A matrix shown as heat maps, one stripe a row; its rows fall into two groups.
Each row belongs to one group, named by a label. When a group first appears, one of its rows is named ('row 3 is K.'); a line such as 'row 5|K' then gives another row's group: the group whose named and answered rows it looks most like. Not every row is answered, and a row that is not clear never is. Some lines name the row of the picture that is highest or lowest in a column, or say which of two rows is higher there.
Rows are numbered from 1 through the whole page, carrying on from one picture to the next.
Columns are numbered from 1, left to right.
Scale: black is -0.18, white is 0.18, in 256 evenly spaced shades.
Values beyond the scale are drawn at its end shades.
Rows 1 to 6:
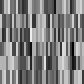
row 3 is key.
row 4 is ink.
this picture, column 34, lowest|4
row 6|ink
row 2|key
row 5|ink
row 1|ink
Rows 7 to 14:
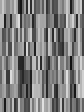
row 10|key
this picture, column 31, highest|14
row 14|key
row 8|key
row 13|ink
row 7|ink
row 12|ink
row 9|key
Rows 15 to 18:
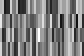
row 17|key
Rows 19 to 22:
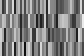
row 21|key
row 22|key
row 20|ink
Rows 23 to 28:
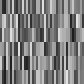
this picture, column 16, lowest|24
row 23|key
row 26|key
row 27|key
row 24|ink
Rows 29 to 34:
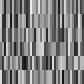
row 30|key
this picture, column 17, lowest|32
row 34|key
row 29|key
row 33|ink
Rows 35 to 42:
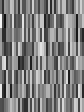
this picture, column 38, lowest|40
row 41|key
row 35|ink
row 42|ink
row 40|key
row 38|key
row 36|key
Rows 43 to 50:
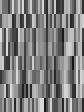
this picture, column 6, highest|49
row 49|ink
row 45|key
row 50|key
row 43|key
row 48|ink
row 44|ink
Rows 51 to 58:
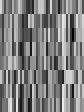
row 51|key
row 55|ink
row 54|ink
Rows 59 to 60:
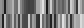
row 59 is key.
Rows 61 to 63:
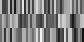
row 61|key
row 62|ink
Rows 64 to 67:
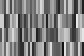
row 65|ink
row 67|key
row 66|ink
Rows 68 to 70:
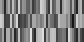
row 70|key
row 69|ink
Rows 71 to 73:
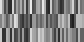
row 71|key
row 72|ink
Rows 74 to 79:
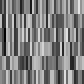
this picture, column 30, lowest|79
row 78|ink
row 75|key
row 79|key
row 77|key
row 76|key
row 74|ink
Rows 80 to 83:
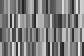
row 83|key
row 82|ink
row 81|key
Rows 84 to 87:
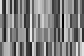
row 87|ink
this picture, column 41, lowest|85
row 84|key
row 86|key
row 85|key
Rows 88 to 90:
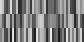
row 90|key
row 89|key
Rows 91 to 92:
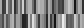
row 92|ink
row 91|key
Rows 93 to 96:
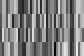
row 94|ink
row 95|ink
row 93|ink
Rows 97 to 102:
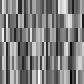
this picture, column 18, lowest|98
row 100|ink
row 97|ink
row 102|ink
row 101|ink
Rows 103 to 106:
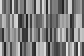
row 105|ink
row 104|ink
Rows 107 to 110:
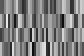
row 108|key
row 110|key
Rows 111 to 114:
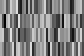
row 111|ink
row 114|key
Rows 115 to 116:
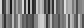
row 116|key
